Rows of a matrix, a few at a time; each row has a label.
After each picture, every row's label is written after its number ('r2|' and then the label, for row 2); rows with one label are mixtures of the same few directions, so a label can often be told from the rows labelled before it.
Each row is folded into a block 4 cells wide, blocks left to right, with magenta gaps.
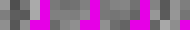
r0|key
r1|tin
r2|tin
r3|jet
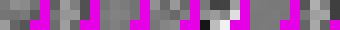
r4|tin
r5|key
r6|key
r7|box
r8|tin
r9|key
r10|key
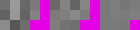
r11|jet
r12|box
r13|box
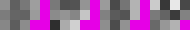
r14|key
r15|tin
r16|key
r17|box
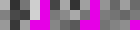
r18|key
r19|box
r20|box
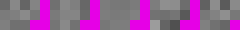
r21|box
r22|key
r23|tin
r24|tin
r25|box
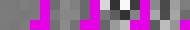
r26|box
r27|key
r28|box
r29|jet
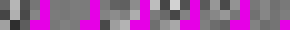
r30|jet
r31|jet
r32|tin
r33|box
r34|box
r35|jet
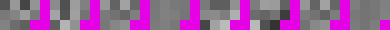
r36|box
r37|jet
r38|box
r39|key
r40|tin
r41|tin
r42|box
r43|key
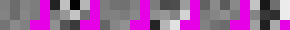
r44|jet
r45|box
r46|tin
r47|tin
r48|box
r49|key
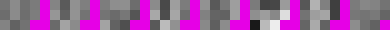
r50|jet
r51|jet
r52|tin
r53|jet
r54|key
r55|tin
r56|key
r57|tin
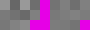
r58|box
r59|box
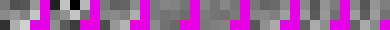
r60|tin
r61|box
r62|tin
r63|tin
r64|box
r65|tin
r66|jet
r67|jet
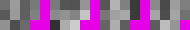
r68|jet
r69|tin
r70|key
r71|jet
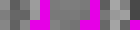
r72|key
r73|tin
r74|key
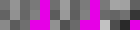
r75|jet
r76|jet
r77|tin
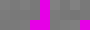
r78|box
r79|box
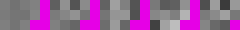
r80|key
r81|box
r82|key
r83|tin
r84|box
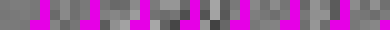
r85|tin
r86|jet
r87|tin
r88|tin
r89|jet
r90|box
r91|key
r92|box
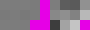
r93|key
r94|tin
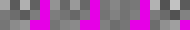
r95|box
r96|box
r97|jet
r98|box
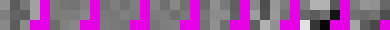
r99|key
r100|tin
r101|box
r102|box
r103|key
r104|jet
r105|tin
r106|tin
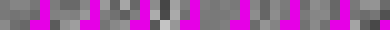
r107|tin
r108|tin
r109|box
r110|jet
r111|box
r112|jet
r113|key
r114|tin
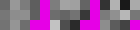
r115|key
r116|tin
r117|box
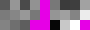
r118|box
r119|tin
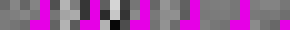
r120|box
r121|key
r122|jet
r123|key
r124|tin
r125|tin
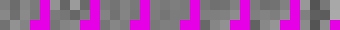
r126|jet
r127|box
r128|jet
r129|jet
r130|tin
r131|tin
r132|key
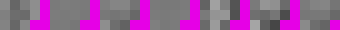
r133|key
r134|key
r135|tin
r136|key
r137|key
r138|tin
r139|tin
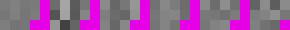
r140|jet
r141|jet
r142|key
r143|key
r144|box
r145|box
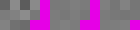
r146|box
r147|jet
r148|box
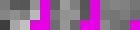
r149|tin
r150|key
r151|tin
